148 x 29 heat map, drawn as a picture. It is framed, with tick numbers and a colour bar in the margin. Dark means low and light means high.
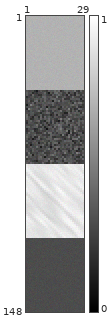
The table splits into 4 rows of 1 panel. Panel 1,1: high, flat. Panel 2,1: low, fine-grained. Panel 3,1: very high, slanting down to the right, faint in contrast. Panel 4,1: low, flat.
